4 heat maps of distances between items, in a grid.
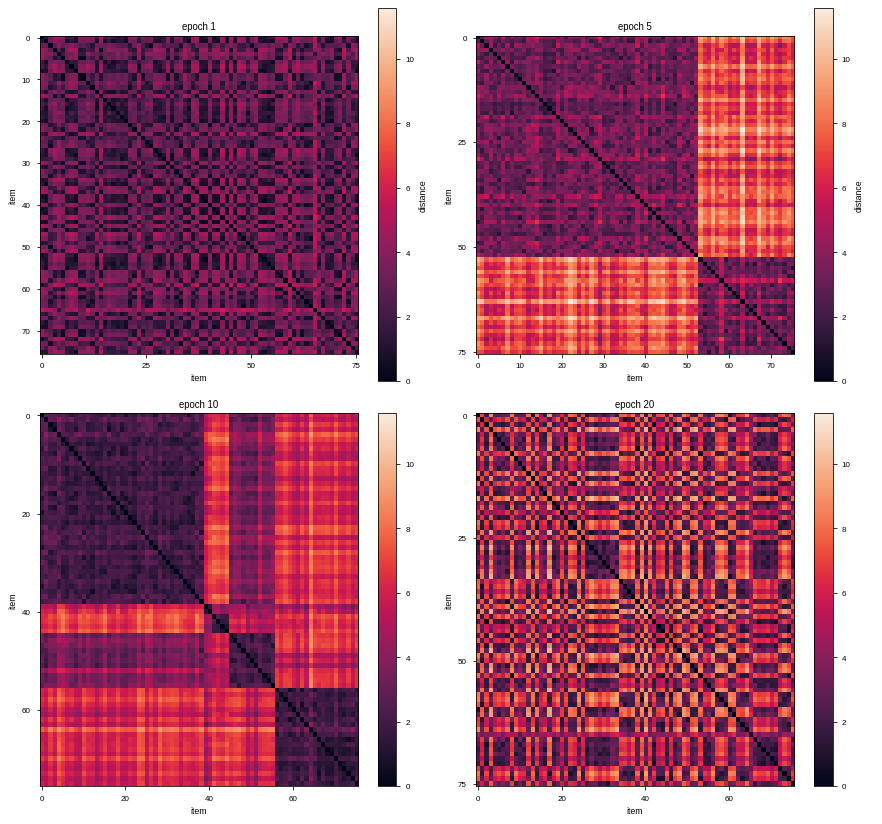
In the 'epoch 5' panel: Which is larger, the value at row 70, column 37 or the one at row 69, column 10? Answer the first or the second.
the first
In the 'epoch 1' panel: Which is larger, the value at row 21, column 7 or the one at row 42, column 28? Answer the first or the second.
the first
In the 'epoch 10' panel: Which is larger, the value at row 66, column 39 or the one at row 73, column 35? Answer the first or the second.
the second
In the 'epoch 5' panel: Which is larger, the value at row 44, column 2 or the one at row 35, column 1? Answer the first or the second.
the first
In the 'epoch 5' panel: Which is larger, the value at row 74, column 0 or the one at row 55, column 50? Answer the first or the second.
the first
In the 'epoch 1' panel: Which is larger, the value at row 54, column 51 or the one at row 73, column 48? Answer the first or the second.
the first
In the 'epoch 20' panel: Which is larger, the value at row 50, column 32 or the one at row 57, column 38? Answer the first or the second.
the first
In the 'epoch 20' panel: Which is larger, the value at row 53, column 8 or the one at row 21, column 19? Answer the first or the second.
the second
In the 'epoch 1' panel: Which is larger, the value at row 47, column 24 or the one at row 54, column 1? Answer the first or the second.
the first
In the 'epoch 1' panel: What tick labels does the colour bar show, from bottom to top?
0, 2, 4, 6, 8, 10
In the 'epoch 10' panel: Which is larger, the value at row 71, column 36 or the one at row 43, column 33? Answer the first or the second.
the second
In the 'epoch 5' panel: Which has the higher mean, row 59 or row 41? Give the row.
59
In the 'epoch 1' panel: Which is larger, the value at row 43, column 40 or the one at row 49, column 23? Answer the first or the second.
the second
